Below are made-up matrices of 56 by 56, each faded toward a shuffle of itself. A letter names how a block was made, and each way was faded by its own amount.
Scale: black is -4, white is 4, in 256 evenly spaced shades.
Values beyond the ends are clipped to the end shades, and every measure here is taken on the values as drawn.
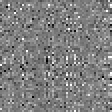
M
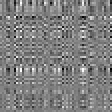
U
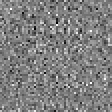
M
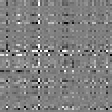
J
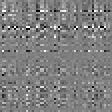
J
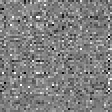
M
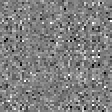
M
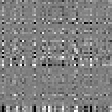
J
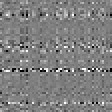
J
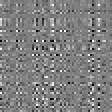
J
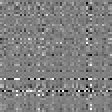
J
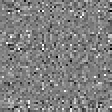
M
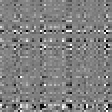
J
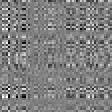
U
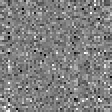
M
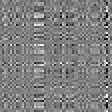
U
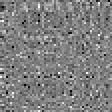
M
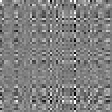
U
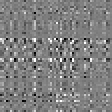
J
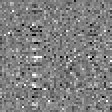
M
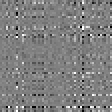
J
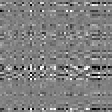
J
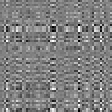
U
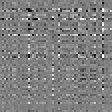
J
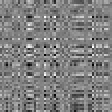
U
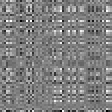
U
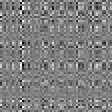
U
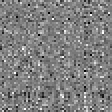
M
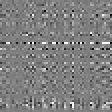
J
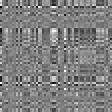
U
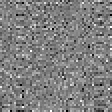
M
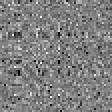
M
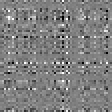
J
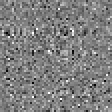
M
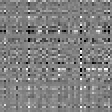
J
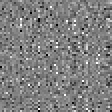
M
